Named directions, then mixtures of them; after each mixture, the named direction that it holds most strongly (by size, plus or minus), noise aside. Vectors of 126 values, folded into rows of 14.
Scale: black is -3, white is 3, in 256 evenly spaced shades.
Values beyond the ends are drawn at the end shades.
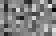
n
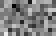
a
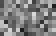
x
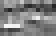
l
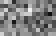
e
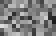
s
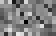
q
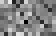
q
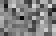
n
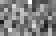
a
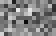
e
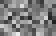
s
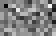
n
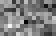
q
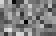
q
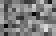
n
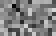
a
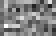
n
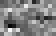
l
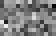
x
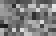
x
